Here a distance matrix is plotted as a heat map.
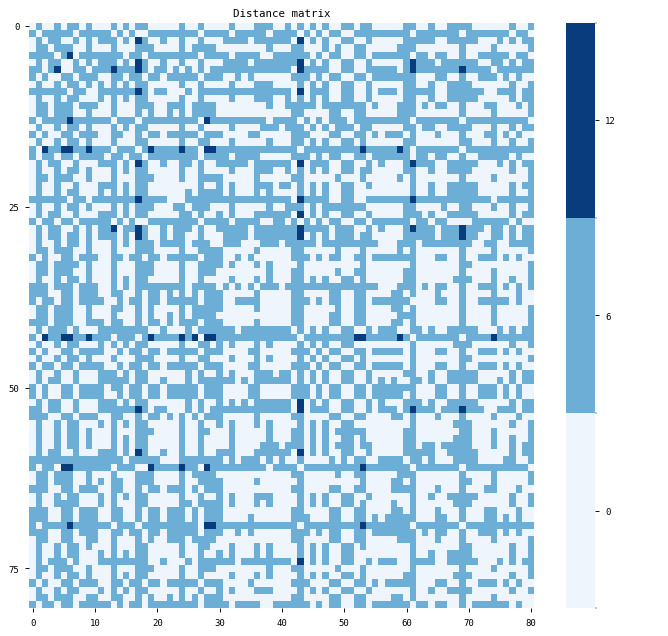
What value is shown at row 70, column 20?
6
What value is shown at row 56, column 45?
6
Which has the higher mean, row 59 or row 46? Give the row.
59
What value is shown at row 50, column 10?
6
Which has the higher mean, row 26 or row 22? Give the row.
26
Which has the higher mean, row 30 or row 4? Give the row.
4
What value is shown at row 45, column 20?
6
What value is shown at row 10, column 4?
6
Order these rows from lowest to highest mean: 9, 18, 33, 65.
33, 65, 18, 9
